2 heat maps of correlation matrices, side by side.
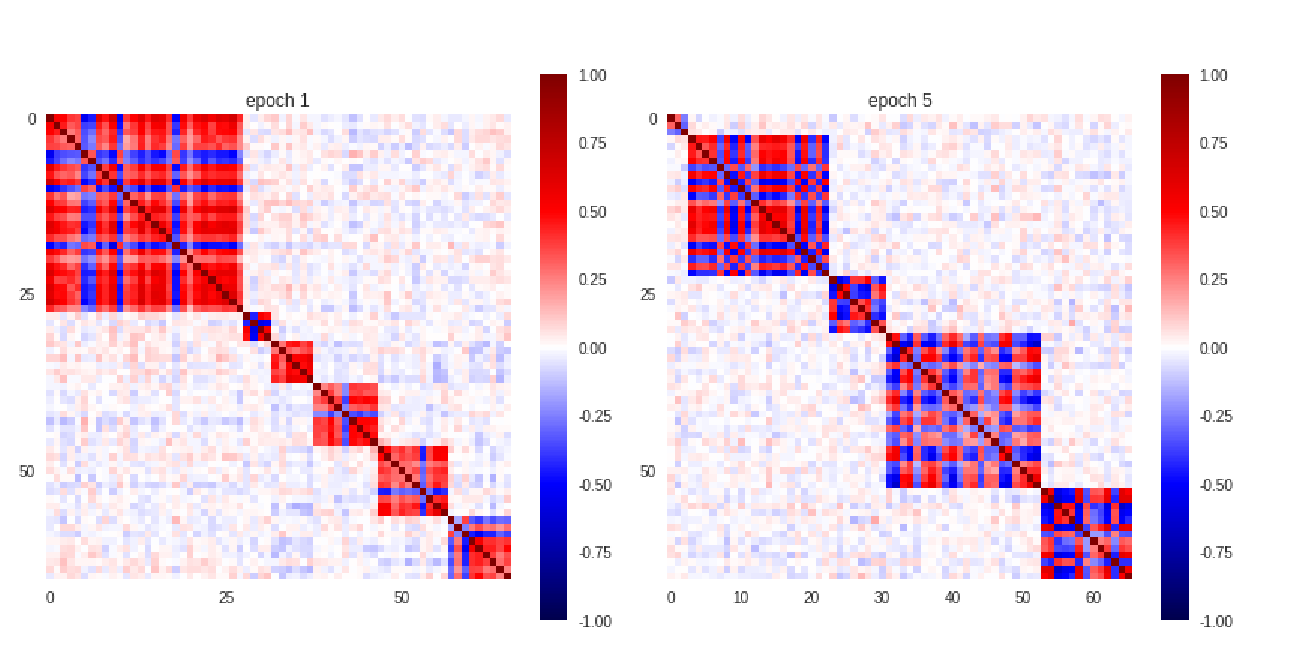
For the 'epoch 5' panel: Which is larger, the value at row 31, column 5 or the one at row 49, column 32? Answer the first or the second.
the first
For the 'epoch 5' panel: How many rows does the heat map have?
66
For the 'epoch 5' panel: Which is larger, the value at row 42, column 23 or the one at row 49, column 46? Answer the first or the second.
the second
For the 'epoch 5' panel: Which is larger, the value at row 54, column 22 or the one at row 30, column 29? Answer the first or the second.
the second
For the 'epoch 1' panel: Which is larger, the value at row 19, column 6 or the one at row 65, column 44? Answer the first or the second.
the second
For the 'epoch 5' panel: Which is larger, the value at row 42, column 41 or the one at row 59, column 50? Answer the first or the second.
the second
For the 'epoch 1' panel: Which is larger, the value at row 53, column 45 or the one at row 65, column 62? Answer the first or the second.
the second
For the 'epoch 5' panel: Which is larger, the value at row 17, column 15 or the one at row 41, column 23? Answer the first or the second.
the first
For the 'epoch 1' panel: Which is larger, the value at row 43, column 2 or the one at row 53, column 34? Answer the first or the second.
the second
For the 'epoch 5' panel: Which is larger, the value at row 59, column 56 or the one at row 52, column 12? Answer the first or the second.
the first
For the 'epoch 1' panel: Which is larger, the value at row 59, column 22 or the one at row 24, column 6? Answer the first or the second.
the first
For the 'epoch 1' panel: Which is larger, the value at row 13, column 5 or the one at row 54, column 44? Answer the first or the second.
the second
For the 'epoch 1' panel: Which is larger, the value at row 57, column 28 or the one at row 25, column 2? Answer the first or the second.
the second
